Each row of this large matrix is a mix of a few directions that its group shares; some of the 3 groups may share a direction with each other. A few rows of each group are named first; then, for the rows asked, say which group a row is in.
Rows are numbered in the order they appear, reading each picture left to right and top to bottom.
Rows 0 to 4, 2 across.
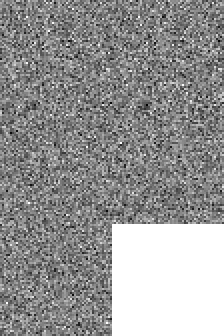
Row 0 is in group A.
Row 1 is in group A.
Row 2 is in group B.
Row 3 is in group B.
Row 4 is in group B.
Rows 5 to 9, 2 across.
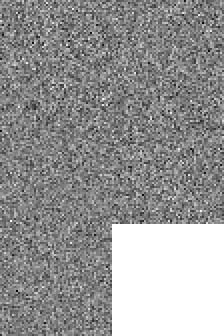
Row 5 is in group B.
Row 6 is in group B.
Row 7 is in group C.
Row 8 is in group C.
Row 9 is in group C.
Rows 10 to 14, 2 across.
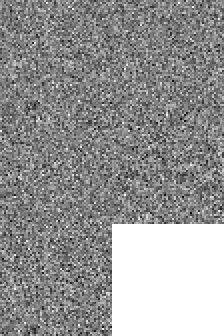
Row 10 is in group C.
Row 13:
C
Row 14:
B
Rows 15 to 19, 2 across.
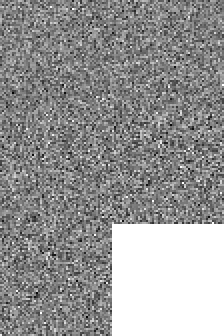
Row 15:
B
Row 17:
B
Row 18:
C
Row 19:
C
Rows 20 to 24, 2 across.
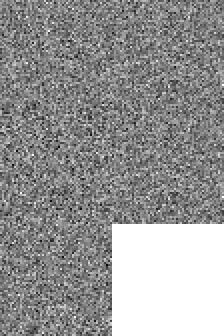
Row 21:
A
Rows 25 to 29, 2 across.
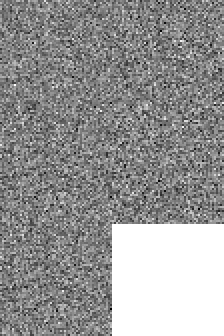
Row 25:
C
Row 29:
A
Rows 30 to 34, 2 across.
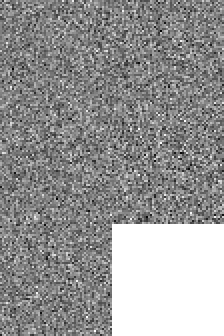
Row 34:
C
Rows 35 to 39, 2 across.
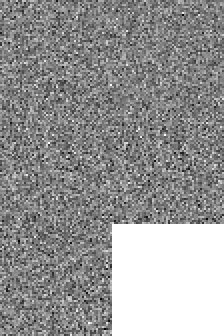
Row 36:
B
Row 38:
C
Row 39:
C
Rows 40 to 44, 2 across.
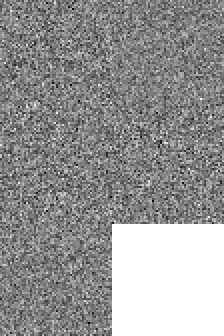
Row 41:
C
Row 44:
C
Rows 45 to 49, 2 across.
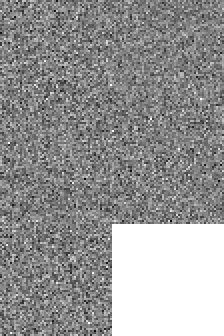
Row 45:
A
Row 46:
C
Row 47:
B
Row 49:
C
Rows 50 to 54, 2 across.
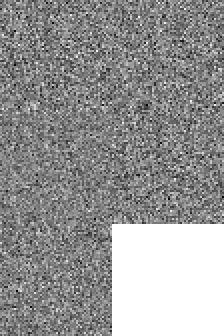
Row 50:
B
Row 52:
C
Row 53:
A
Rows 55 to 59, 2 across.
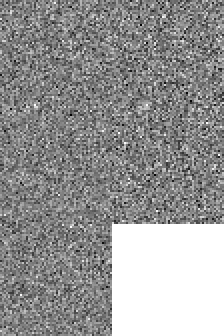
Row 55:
C
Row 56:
A
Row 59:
B
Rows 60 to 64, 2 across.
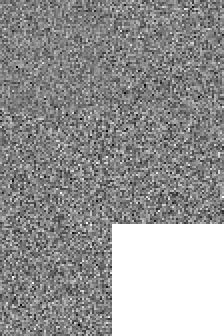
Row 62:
B
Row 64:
B
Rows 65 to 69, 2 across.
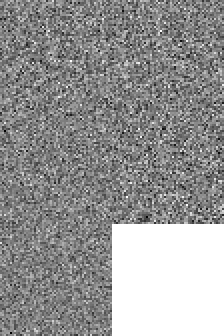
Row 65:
B
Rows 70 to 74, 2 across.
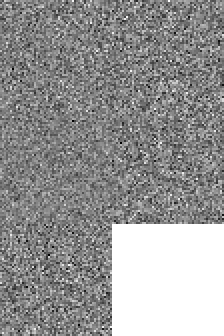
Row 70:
B
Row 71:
A
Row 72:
B
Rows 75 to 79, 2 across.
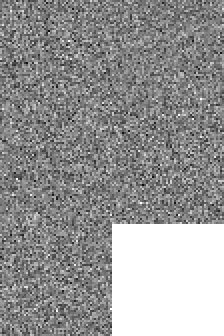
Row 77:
C
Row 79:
A
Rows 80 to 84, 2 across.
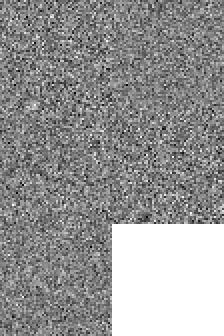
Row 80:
A
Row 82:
B
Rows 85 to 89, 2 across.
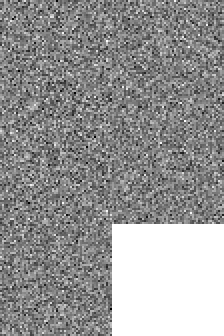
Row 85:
A
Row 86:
B
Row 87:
B
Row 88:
B
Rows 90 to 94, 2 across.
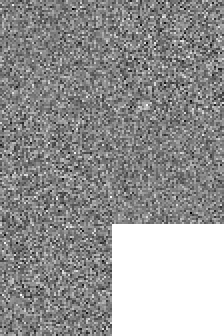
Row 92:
A
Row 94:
B
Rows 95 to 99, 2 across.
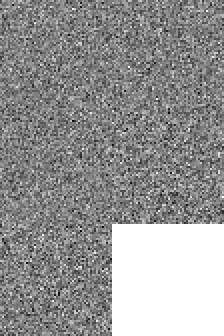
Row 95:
B
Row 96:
C
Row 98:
A
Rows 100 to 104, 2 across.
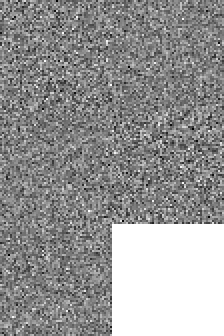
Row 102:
C
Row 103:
C
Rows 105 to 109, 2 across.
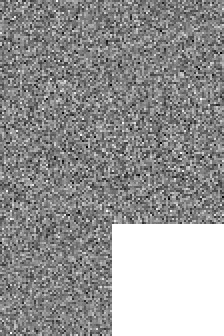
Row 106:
C
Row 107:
B
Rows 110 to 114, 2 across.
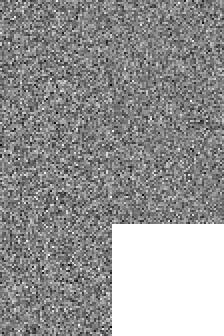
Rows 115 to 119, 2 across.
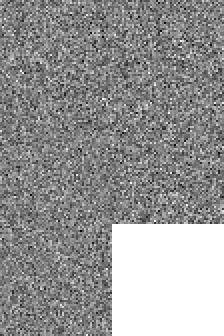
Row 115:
B
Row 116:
A
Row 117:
C
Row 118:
A
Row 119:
B
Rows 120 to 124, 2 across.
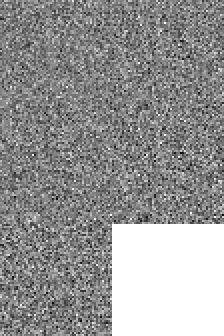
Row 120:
B
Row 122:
C
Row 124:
B
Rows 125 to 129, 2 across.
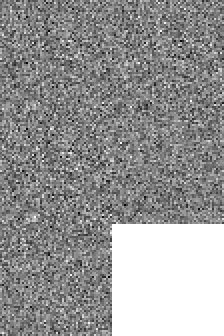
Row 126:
A
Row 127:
A
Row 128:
B
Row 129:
C
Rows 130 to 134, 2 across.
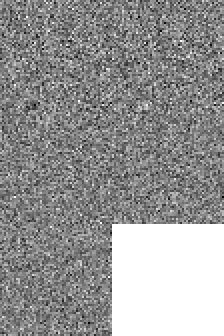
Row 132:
C
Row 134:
C
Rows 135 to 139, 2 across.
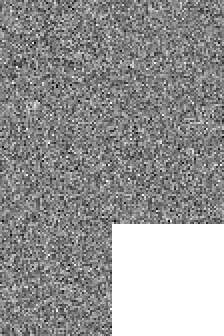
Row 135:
C
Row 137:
C
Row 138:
C
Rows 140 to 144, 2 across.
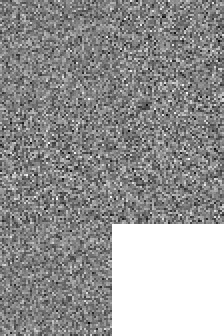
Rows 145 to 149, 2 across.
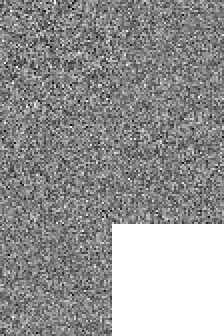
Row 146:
B
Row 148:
C
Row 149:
B
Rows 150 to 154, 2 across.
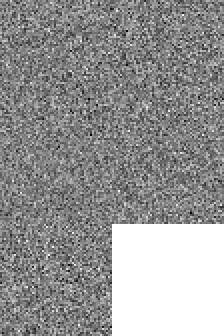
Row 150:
C
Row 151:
B
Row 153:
B
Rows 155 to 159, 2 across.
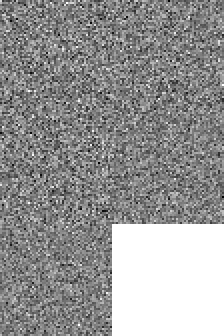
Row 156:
A
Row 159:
B
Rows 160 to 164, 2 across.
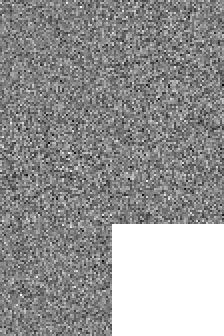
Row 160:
B
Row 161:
A
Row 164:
B
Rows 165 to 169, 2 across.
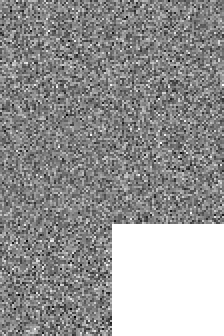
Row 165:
A
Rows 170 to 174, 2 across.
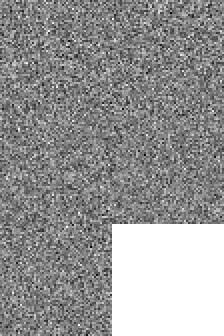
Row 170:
A
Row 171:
C
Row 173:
B
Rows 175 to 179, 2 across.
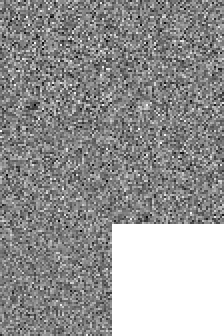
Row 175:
A
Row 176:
A
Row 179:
B
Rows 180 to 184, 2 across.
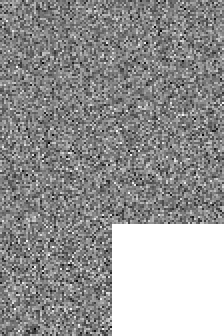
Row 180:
C
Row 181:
B
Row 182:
C
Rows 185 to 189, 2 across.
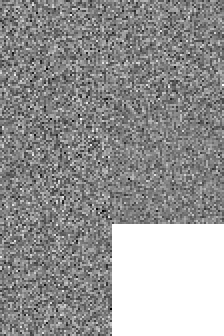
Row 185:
B
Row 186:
A
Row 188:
C
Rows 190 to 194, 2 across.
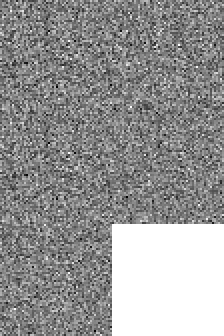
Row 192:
A
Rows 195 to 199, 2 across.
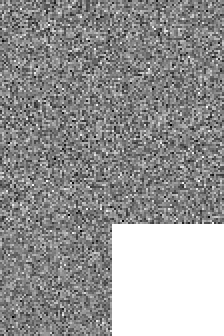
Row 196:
C
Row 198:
C
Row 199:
B
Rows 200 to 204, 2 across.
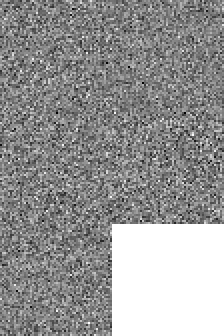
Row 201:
C
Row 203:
B
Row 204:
C
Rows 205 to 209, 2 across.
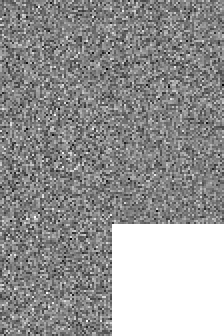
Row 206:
A
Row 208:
C
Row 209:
B
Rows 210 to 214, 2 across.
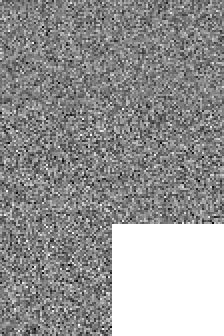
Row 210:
B
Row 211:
C
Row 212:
B
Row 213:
C
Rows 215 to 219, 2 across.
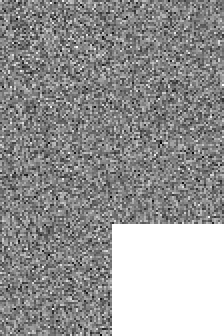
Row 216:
A
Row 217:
A
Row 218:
C
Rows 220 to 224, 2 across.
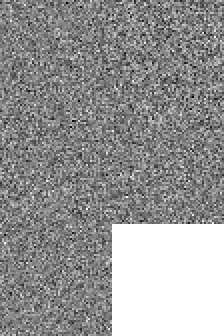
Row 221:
B
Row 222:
B
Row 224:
B
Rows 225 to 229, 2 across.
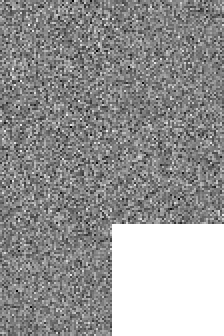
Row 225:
B
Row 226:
C
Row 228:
B
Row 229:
C
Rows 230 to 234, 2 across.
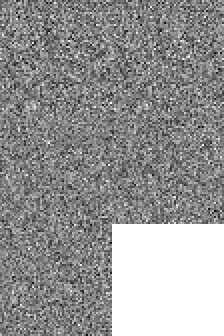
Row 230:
B
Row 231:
C
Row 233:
B
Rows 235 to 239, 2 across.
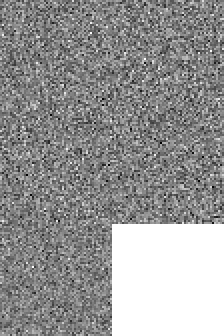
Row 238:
C
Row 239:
B
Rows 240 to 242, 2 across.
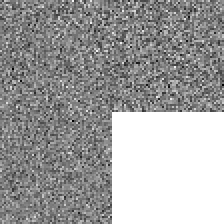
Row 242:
B
